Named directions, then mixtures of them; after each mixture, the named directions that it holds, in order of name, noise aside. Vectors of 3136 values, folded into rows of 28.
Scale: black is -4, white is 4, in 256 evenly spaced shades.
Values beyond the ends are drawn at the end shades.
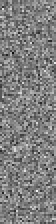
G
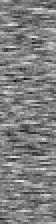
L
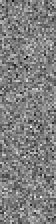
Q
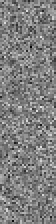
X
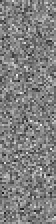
G, Q, X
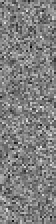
X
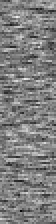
L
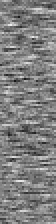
L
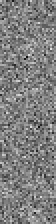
Q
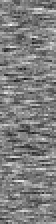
L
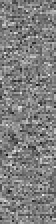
G, L, X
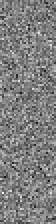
G, Q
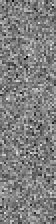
Q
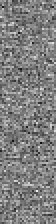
G, L, Q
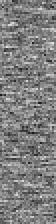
G, L, Q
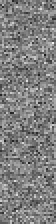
G, L, Q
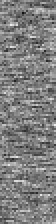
L, X
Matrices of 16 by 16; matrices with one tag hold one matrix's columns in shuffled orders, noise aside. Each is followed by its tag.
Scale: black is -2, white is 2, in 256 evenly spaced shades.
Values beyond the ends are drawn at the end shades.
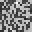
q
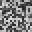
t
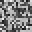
t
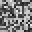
t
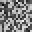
q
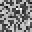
q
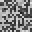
t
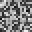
t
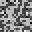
t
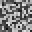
q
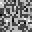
t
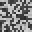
q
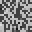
q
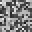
t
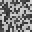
q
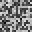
t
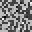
q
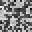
t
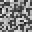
t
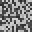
q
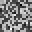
q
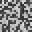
q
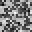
t
